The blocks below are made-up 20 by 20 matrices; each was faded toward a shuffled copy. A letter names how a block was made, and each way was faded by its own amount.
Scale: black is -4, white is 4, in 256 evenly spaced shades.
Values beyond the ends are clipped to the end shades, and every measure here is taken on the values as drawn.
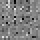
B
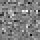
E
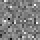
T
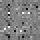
B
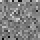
E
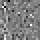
B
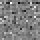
E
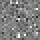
B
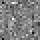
T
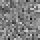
E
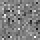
B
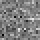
E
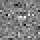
T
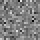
T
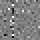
B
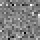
E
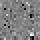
B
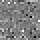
E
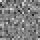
T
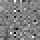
B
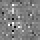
B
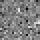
T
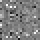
B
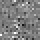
B
